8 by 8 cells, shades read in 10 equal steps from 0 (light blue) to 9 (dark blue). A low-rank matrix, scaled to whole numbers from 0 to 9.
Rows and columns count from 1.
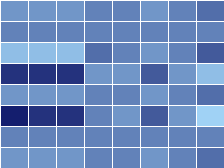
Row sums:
29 32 25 40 29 41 32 29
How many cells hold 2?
0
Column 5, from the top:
4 4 4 3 4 3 4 4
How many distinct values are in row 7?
1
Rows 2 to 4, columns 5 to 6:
4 4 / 4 3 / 3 6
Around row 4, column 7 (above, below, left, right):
4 4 6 1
